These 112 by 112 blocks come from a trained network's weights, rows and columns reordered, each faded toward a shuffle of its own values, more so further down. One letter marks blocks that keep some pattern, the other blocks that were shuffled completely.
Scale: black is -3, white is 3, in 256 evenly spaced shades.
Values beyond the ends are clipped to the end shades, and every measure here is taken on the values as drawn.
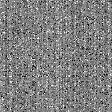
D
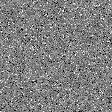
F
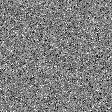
F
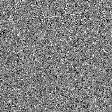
D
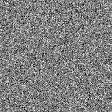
D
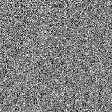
D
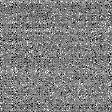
D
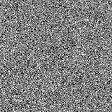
D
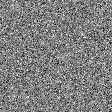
F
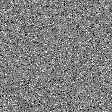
F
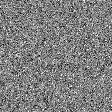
F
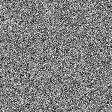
F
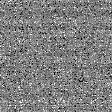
D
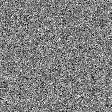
F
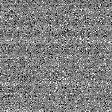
D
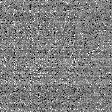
D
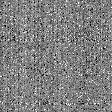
D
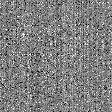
D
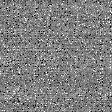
D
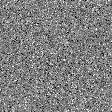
F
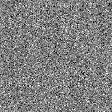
D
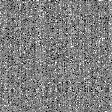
D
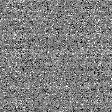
D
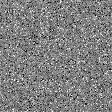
F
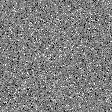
F
